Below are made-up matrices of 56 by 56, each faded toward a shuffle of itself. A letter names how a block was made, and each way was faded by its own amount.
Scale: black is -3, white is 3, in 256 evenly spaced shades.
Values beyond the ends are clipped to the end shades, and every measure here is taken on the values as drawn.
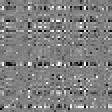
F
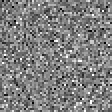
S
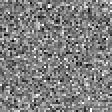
S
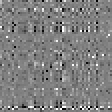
F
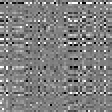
F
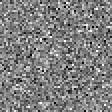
S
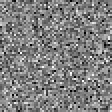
S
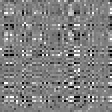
F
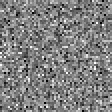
S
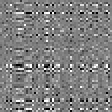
F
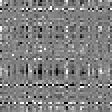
F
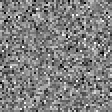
S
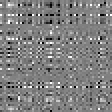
F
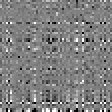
F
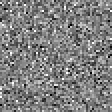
S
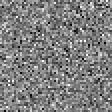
S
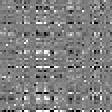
F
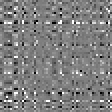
F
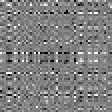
F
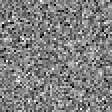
S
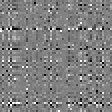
F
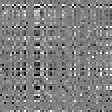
F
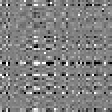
F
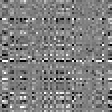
F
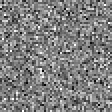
S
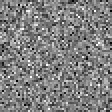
S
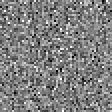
S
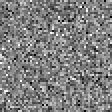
S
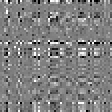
F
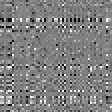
F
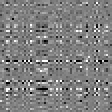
F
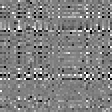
F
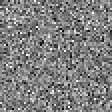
S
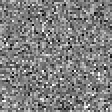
S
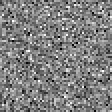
S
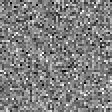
S
